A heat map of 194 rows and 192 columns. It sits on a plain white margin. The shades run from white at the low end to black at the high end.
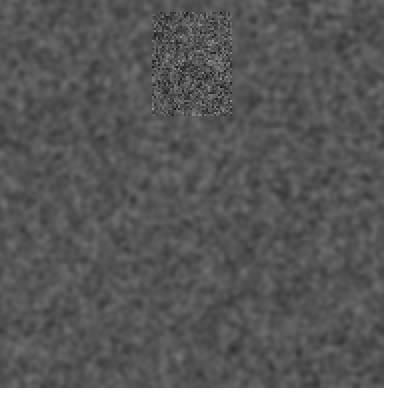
Odd rows or columns: none. Roughest part: top middle. Odd patch: rougher, in the top middle. Slope: none. Grain: blotchy. Stripes: none. Histogram: heavy tails on both sides.
